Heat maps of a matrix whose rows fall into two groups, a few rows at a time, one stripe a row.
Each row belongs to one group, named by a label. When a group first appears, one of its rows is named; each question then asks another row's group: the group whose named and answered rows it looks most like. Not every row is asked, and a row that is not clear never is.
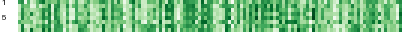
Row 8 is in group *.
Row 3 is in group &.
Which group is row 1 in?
&
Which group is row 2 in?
&
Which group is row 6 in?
&
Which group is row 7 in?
*
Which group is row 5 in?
&
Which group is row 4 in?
&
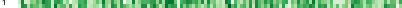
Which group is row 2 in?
*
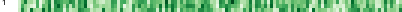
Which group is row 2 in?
*
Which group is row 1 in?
*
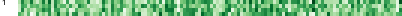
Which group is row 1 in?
&
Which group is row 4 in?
&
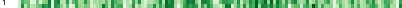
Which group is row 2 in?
&
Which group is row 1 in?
&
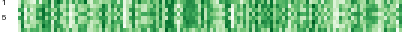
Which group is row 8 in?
*
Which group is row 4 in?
*
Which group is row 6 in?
&
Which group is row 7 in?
*
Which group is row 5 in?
&
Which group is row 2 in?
&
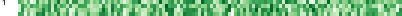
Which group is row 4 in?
&
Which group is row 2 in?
*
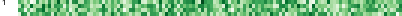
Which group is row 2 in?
*
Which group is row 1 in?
&
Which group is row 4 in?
*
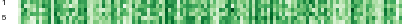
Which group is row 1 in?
*
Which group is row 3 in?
*
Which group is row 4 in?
*
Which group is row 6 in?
*
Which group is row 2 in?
*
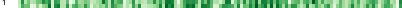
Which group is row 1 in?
&
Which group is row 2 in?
&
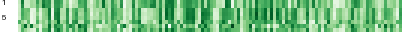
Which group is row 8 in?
*
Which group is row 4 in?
&
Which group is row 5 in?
&
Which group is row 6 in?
&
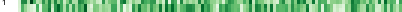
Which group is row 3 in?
*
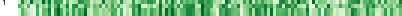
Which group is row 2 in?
&
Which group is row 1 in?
*
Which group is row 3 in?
*
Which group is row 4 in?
*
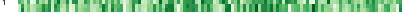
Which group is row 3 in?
&
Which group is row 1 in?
&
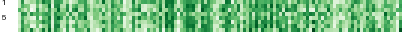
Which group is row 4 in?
*
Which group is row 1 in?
*
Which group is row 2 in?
&
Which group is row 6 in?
&
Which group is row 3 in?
&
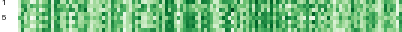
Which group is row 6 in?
&
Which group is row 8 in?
*
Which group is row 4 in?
&
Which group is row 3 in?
*
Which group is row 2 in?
*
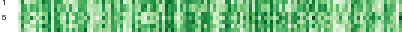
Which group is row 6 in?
&
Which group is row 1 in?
*
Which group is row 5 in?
&
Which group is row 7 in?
*
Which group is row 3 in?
*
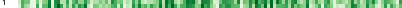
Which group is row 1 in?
&
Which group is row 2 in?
*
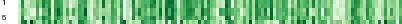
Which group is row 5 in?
*
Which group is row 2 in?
*
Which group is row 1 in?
*
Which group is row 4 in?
*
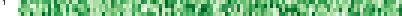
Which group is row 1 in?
*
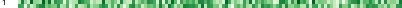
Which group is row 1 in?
*
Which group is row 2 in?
&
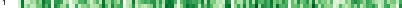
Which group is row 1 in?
*
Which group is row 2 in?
&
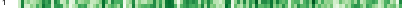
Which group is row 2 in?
*
